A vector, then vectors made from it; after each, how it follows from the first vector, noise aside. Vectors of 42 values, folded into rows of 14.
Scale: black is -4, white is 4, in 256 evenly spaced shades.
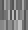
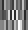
scaled up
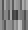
sign-scrambled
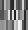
scaled up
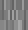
shrunk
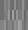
shrunk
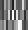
scaled up
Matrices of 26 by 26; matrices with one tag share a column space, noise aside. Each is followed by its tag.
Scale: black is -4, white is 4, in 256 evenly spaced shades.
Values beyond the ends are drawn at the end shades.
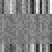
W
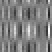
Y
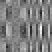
Y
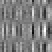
Y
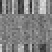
W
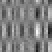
Y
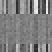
W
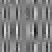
Y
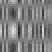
Y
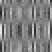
Y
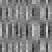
Y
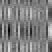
Y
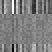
W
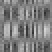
Y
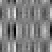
Y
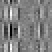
Y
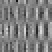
Y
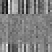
W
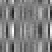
Y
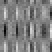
Y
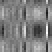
Y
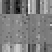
W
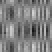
Y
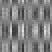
Y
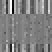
W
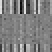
W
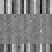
W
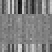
W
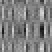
Y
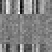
W
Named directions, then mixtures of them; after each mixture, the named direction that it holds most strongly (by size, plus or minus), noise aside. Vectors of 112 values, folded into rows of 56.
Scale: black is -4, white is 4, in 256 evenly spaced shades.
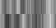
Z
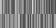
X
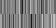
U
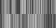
Z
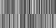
X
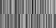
X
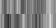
Z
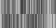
Z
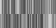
Z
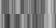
Z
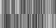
Z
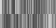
Z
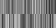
X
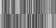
Z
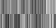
Z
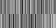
U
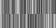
X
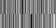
U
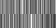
U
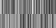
X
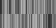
Z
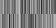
U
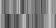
Z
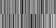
U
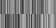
X
